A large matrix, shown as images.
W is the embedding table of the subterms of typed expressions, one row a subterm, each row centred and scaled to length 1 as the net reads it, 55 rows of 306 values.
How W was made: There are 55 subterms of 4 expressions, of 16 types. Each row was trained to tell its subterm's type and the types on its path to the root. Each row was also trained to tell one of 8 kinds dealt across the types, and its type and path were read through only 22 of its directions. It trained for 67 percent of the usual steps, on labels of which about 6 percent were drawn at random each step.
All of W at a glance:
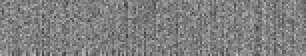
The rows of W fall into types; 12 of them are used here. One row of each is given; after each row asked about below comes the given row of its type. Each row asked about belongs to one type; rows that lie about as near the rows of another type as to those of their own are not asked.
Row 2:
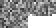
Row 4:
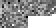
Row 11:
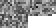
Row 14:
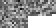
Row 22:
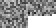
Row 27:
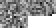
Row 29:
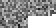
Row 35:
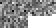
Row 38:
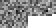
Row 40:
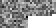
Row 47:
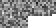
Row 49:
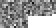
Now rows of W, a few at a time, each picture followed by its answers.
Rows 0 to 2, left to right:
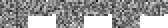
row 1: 38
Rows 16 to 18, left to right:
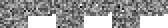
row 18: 22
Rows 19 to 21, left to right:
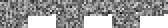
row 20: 22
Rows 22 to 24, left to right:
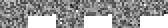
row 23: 11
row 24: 47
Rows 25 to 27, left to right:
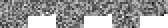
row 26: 40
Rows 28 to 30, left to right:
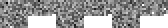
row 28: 40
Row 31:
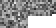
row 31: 47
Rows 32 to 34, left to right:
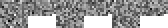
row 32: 49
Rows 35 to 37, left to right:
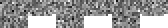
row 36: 22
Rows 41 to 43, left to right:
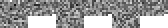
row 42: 29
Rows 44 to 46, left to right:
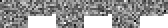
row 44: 27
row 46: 14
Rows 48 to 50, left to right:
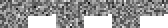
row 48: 14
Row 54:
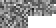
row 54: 40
